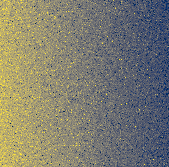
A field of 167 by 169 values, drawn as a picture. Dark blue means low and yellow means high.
The field climbs toward the left. No single row or column stands out from its neighbours. The histogram is bell-shaped. Overall the values sit about 50% of the way up the scale.
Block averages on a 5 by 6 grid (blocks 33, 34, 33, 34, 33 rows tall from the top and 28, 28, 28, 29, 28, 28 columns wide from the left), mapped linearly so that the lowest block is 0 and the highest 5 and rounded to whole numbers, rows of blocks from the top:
543210
543210
543210
543210
543210
